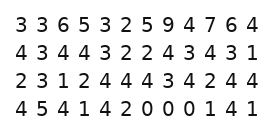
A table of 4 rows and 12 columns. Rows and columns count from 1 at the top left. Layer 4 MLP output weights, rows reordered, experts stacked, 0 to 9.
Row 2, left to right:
4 3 4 4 3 2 2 4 3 4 3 1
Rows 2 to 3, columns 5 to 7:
3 2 2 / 4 4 4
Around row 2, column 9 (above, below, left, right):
4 4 4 4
